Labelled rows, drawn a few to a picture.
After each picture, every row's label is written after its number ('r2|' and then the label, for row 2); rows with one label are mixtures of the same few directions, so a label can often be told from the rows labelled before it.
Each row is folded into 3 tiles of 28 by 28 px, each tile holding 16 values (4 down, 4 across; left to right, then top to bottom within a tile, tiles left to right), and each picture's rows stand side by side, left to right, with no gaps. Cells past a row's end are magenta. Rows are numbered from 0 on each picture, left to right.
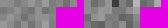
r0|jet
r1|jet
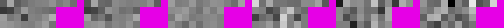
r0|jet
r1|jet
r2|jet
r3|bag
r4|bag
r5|jet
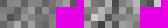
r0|jet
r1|jet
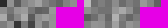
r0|bag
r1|bag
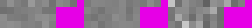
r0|jet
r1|bag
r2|bag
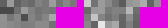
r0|jet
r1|bag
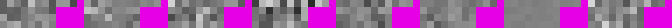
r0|jet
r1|jet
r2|bag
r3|bag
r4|jet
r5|bag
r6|jet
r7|bag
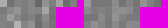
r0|bag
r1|bag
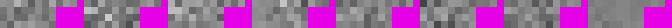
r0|bag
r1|jet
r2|jet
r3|jet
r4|bag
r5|bag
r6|jet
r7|bag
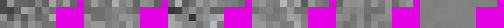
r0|jet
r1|jet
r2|jet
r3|jet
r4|bag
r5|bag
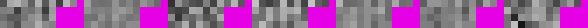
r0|bag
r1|bag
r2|jet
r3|bag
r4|bag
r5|bag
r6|bag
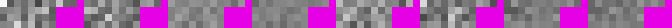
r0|bag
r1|jet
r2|jet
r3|bag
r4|jet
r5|bag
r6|jet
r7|jet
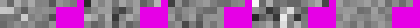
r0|jet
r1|bag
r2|bag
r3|bag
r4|jet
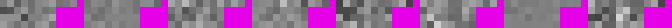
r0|jet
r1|jet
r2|bag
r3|jet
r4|jet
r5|bag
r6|jet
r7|bag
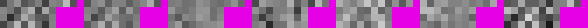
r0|jet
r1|jet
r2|bag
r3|bag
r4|jet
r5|jet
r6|jet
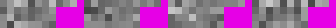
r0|bag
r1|jet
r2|jet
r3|bag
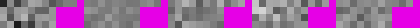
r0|bag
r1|jet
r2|bag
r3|jet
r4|jet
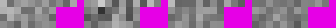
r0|jet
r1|bag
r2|bag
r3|jet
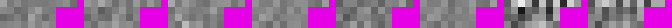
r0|bag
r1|bag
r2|bag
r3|jet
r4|jet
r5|jet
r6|bag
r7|bag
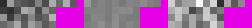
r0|jet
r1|bag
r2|jet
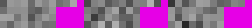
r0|bag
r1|jet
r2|bag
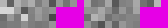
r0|jet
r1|jet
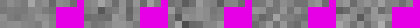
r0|jet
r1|bag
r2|bag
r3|jet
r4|jet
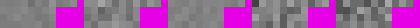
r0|jet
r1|bag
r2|jet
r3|bag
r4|jet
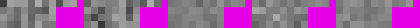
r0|bag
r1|bag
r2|jet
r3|jet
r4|bag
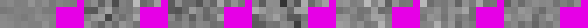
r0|jet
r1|jet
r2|jet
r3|jet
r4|jet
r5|bag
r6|bag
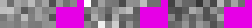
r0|jet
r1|bag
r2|jet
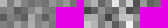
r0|bag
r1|jet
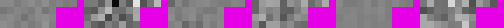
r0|jet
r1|jet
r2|bag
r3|bag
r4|bag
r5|jet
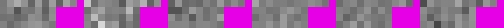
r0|bag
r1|bag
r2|jet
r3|bag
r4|jet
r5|bag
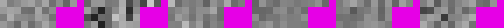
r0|jet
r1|bag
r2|bag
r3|jet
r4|bag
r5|jet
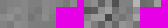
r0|bag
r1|jet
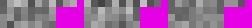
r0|bag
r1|bag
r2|jet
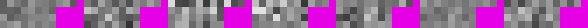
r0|jet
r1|jet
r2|bag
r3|jet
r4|bag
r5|bag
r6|bag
